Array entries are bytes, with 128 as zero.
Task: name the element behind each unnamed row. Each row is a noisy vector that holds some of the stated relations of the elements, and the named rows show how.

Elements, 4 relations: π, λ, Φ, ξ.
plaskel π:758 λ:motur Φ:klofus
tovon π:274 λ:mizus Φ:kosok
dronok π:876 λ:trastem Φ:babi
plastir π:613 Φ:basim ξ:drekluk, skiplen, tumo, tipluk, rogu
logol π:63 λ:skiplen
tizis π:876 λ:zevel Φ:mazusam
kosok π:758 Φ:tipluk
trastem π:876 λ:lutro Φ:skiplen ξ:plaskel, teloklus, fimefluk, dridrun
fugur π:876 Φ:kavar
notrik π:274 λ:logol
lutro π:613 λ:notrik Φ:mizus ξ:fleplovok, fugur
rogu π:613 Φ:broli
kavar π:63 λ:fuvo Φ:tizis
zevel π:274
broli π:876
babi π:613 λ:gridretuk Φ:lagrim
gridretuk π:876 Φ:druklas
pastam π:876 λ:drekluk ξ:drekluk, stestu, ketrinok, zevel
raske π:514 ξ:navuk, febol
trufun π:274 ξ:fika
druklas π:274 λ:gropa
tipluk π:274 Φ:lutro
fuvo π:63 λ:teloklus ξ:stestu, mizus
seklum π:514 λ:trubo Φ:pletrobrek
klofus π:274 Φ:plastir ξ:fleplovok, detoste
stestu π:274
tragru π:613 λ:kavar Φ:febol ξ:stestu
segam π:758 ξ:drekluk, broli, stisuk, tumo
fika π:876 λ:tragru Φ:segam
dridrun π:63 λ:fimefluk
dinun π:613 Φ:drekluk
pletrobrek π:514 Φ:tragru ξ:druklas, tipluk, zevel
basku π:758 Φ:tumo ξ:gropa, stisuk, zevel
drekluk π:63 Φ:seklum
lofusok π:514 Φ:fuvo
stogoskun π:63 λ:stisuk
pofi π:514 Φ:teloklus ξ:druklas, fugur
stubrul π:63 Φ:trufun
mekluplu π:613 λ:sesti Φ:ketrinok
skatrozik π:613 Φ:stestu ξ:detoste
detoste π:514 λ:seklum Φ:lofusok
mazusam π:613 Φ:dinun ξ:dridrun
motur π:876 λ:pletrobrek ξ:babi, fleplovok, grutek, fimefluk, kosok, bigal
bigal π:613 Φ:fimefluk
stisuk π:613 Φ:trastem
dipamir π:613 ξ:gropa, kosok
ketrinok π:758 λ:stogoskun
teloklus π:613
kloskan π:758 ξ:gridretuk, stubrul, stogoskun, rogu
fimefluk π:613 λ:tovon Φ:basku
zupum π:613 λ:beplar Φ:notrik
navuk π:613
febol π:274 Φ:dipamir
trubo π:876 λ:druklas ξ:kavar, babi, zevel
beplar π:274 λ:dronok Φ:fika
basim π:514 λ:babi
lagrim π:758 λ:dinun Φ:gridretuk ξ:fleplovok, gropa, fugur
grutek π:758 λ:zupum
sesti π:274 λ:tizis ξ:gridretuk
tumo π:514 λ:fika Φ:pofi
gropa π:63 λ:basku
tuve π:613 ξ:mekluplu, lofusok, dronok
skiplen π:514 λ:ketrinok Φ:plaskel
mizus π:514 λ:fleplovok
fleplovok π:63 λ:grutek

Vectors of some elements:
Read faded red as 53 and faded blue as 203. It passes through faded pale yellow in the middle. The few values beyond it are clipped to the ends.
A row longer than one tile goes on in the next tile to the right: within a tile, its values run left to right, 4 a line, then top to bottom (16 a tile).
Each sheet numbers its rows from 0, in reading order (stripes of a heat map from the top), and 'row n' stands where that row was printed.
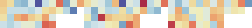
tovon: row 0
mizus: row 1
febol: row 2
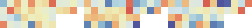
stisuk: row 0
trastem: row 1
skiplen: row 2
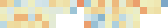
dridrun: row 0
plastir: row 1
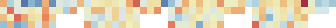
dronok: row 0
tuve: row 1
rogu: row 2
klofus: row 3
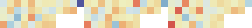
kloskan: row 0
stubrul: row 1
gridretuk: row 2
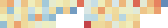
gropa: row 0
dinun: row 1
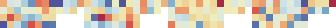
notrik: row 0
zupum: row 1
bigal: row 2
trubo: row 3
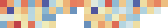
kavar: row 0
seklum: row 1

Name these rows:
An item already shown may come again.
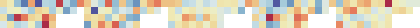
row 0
grutek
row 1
seklum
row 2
dridrun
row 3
beplar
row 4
teloklus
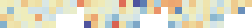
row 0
detoste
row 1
ketrinok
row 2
fuvo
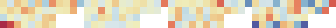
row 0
fugur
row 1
babi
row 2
trufun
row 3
lutro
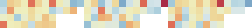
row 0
kosok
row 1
fimefluk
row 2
klofus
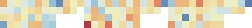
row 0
stogoskun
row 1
febol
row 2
basku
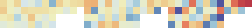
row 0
pastam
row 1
fuvo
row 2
tragru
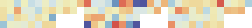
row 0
mekluplu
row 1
logol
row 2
navuk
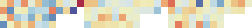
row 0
druklas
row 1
dridrun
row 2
tizis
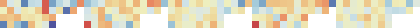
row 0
trastem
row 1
dipamir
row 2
plaskel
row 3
pletrobrek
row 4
lagrim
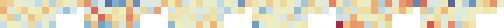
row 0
motur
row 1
dronok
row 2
plaskel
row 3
tumo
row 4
drekluk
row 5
tizis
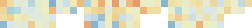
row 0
sesti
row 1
plastir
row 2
basim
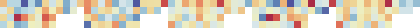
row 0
beplar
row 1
fika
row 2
pofi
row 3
fleplovok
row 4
klofus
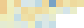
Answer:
pastam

